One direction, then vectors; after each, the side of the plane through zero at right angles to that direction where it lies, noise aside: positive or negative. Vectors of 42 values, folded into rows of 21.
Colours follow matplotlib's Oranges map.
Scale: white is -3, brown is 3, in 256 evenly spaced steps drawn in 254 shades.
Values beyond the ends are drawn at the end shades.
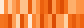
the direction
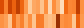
negative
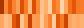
negative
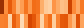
negative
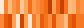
positive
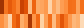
negative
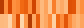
negative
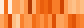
positive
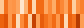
positive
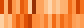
negative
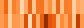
positive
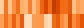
positive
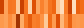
negative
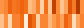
negative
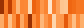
negative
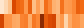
positive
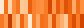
positive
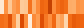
positive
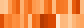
positive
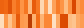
negative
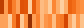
negative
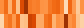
negative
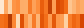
positive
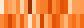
positive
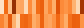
positive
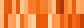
positive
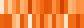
positive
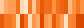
positive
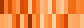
negative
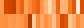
negative
